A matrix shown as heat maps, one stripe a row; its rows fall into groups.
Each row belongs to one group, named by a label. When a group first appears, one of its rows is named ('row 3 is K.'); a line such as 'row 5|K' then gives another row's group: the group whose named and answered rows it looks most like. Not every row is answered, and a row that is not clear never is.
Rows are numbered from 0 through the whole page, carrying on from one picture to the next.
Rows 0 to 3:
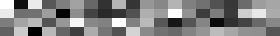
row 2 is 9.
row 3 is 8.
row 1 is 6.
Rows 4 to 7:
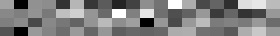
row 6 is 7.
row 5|9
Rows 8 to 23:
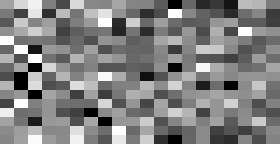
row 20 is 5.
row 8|9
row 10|8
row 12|5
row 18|8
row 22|9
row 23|9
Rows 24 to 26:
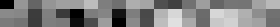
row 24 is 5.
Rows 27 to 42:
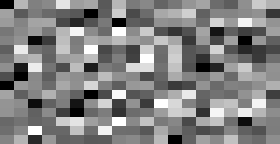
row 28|5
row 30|9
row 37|5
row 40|9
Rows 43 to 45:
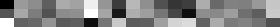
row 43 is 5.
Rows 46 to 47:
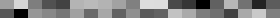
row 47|6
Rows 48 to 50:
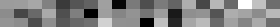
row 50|7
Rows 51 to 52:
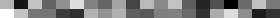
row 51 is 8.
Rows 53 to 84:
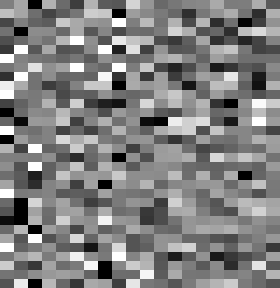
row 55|9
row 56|6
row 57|9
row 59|5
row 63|5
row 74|5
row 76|6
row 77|6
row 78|8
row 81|9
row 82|8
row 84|8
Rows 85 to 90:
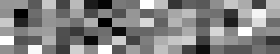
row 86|6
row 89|5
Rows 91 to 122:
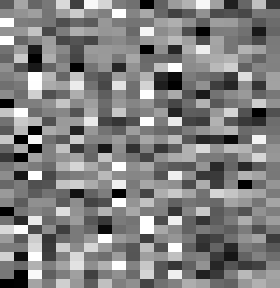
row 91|7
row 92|9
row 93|5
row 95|5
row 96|7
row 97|8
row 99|9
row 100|9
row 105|8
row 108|6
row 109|9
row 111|9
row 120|9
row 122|6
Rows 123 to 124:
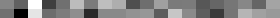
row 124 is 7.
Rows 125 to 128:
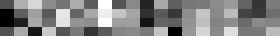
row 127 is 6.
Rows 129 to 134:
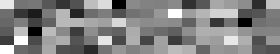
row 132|8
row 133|8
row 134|5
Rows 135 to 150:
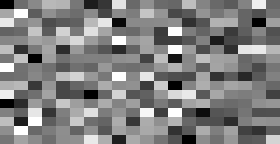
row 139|9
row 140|6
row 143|9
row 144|7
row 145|5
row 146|6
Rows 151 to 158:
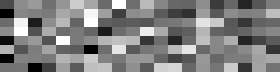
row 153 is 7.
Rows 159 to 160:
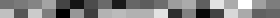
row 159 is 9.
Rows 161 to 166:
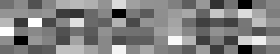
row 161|9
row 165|6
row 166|9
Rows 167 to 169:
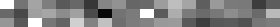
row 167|5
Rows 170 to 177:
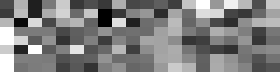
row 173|5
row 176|5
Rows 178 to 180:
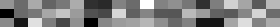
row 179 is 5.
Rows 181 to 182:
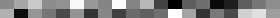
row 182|6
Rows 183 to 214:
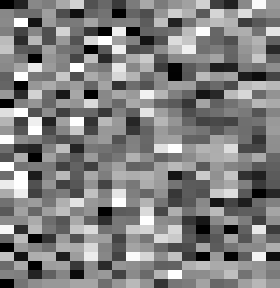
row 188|5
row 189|8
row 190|9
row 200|8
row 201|5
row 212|8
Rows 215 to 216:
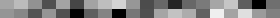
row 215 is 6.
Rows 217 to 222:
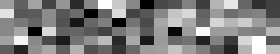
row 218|5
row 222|6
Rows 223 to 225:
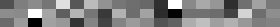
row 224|9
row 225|8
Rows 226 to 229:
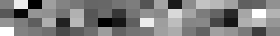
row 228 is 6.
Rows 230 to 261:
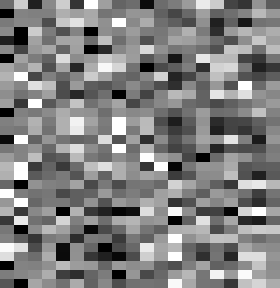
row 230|7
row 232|9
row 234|6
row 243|9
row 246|9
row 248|7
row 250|6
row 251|5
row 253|6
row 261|6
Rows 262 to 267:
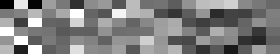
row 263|9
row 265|5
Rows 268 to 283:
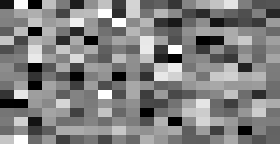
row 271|8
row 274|9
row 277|8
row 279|6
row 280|7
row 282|9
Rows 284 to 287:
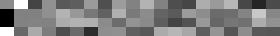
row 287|5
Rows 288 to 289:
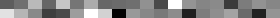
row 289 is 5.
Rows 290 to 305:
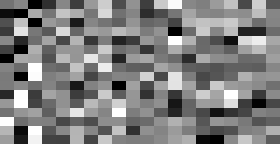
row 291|6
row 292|8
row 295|6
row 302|9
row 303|5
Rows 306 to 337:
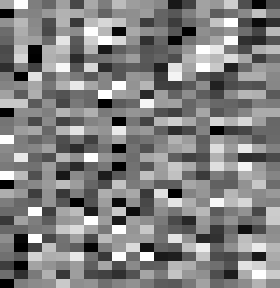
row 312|8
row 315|9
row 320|9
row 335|6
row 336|6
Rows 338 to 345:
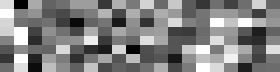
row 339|5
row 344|8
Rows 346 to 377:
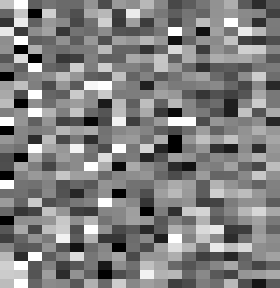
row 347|8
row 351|6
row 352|8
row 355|7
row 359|5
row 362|9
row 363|6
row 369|7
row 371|7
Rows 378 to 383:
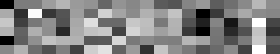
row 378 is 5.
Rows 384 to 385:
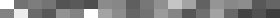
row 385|7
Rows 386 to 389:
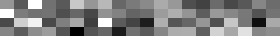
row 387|5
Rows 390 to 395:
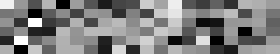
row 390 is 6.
